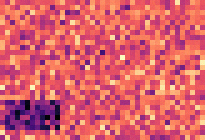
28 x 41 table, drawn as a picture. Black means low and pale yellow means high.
Average level on the scale: 60%. Mirror symmetry: none. Odd patch: lower, in the bottom left. Roughest part: bottom left. Ninth with the lowest average: bottom left.
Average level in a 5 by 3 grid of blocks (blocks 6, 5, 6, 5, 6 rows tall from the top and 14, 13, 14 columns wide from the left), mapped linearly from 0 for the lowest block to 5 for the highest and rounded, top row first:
4 5 4 / 4 4 4 / 4 4 5 / 2 4 5 / 0 4 4
